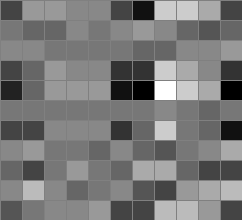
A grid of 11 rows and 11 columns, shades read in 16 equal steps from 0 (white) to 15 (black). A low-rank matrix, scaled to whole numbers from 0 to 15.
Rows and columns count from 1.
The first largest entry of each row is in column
7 10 7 6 7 10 11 8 2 8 6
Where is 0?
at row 5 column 8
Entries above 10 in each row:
4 0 0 4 4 0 4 0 3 1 3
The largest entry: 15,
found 2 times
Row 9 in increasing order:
5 5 6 8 8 9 9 9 11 11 11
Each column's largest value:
13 11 9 9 9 14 15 11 9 11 15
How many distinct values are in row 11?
6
